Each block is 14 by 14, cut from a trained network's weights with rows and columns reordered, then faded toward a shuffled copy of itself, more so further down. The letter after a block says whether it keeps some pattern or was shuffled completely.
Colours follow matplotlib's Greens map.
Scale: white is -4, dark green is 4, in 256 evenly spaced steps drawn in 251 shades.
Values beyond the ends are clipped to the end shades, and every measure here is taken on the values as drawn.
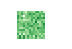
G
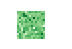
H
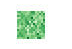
H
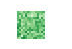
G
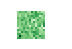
H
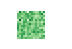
G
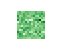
G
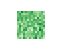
G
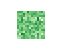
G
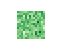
H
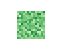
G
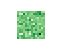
G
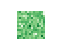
H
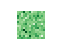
H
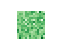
G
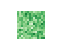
H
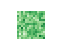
H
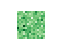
H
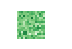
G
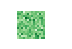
H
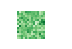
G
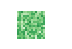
H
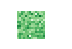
H
